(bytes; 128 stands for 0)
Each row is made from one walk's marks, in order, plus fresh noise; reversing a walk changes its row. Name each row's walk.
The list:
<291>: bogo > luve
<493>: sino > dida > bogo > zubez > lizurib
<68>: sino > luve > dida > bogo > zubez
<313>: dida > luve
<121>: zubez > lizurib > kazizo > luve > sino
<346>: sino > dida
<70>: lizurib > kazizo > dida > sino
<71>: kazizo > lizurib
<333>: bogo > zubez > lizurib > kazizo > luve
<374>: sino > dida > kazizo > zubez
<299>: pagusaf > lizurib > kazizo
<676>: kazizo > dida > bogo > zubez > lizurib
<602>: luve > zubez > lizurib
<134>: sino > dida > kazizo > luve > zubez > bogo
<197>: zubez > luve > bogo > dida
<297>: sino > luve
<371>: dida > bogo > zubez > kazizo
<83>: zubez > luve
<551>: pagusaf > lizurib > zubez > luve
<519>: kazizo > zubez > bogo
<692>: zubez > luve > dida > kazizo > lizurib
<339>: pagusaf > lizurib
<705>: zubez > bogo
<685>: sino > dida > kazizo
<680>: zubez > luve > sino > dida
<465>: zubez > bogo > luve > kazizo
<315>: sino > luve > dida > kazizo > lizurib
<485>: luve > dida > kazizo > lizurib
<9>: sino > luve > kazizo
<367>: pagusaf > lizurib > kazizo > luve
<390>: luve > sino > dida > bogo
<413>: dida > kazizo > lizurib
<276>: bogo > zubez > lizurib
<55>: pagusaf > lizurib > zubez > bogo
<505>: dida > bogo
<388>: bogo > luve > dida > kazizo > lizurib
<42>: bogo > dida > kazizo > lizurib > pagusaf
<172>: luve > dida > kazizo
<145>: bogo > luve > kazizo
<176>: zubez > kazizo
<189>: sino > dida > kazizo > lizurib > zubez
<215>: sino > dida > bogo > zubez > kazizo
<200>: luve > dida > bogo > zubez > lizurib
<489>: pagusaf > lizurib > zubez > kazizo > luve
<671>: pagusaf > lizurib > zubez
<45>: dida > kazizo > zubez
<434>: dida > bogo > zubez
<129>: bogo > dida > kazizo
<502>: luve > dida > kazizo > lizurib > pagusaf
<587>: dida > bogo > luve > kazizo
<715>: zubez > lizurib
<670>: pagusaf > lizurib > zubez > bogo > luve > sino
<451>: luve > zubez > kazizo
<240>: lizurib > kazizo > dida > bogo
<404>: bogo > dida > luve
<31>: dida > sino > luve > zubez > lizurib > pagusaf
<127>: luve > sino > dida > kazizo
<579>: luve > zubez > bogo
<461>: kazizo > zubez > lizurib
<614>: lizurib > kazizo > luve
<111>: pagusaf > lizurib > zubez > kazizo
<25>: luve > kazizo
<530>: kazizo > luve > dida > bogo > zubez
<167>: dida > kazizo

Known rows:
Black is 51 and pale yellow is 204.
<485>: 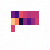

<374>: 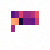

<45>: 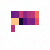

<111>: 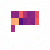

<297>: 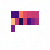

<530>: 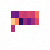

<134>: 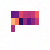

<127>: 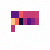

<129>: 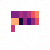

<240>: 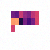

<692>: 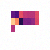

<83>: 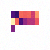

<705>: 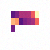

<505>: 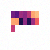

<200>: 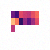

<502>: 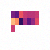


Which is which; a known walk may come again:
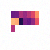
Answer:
<371>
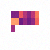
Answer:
<55>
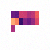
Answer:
<333>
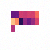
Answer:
<530>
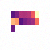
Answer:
<705>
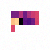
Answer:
<167>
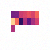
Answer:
<145>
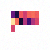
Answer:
<313>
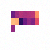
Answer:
<519>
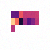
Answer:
<127>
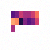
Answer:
<215>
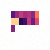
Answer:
<176>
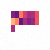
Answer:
<551>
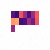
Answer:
<715>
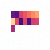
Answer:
<291>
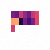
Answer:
<240>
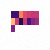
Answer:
<297>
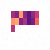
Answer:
<339>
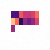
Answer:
<680>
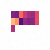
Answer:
<489>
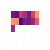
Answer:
<276>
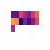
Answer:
<493>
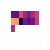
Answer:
<189>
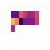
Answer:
<121>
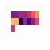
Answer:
<129>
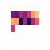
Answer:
<505>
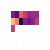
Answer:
<614>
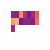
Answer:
<671>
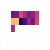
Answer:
<461>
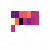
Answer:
<25>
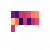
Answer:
<404>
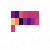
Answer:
<485>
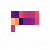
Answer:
<692>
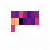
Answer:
<71>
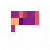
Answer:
<111>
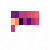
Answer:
<587>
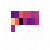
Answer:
<9>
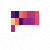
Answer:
<602>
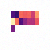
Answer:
<83>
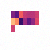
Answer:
<502>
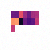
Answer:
<70>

